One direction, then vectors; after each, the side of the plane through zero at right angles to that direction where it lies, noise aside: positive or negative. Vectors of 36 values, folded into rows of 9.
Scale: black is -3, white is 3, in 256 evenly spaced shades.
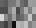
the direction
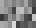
negative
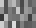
negative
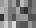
negative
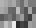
negative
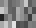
negative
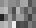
negative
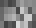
positive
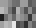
negative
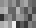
negative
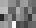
negative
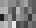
negative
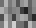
negative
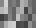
negative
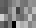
positive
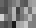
positive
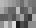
negative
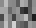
negative
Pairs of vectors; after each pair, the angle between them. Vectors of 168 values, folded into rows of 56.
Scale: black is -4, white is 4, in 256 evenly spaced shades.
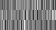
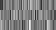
orthogonal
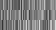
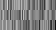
nearly opposite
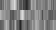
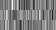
partly aligned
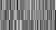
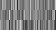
nearly parallel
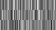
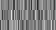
nearly opposite
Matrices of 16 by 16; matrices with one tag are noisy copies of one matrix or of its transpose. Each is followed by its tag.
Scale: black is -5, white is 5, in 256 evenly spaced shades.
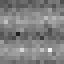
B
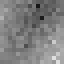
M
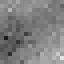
M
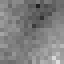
M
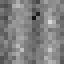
B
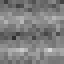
B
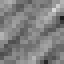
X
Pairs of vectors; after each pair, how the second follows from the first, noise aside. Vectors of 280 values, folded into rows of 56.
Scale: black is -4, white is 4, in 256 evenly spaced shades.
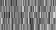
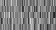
negated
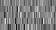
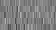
shrunk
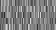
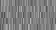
shrunk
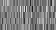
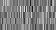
copied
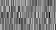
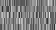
negated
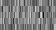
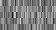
reversed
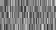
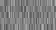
shrunk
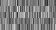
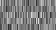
reversed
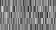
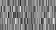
reversed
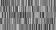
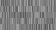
shrunk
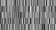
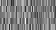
reversed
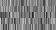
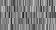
reversed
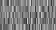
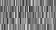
reversed
